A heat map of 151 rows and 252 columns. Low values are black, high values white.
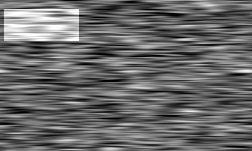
The halves do not mirror each other. The ninth with the highest average is the top left. Streaks run across, left to right. An odd patch, higher than its surroundings, sits in the top left.
